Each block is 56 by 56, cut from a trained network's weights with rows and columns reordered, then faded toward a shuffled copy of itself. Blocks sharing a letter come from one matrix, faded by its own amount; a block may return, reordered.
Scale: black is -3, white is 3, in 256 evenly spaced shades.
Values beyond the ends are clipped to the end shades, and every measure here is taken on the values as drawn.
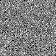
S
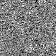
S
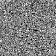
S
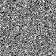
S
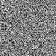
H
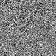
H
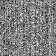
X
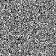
S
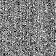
X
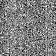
X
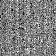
X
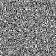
S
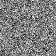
S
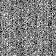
X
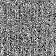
X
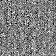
X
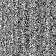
X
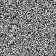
H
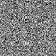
H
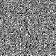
S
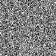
S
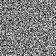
H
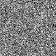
S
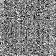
X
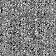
X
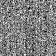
X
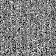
X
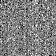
X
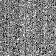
X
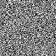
H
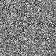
H
